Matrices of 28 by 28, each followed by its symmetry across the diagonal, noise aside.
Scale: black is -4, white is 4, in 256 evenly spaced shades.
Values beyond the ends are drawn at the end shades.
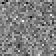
neither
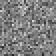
neither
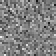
antisymmetric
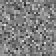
antisymmetric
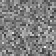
neither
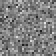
antisymmetric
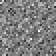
symmetric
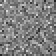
symmetric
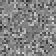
symmetric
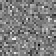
neither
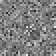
symmetric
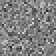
symmetric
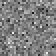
antisymmetric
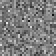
neither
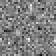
antisymmetric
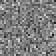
neither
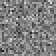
antisymmetric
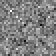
symmetric
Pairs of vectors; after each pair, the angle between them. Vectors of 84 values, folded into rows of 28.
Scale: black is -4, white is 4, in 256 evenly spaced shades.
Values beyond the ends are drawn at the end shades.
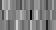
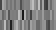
partly aligned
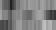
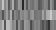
partly opposed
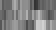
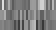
partly opposed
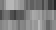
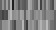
orthogonal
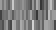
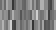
nearly opposite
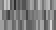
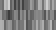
nearly parallel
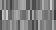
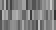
nearly parallel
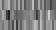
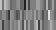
partly aligned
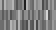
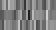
partly aligned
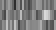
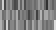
partly aligned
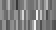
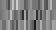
nearly opposite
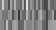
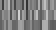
nearly opposite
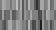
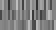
partly aligned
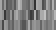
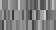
partly aligned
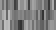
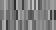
orthogonal
